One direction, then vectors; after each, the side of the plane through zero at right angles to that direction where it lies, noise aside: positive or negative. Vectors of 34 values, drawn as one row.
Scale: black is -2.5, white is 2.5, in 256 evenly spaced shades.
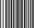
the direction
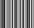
negative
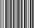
positive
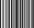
positive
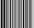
negative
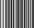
positive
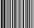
negative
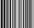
negative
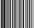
negative
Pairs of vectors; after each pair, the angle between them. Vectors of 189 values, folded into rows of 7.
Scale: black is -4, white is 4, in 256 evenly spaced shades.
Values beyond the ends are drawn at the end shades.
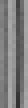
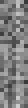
partly opposed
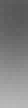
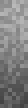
nearly opposite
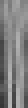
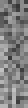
partly opposed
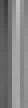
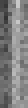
nearly parallel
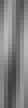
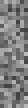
orthogonal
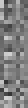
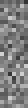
orthogonal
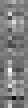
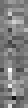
nearly parallel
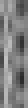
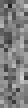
partly opposed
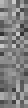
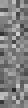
nearly parallel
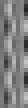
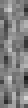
nearly parallel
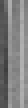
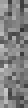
partly opposed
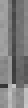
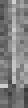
nearly opposite
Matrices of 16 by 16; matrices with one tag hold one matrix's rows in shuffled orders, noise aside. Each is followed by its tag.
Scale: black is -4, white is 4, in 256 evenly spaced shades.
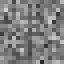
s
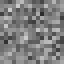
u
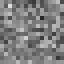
u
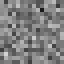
s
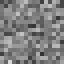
u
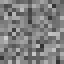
s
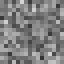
s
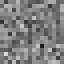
s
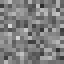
u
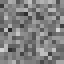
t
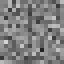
s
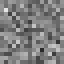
s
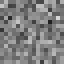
t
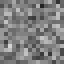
u
